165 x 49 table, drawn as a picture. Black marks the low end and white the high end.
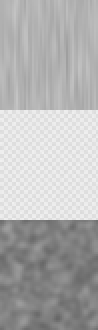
It is made of 3 by 1 panels. Panel 1,1: high, streaked downward, faint in contrast. Panel 2,1: very high, checkered, faint in contrast. Panel 3,1: middling, blotchy, faint in contrast.
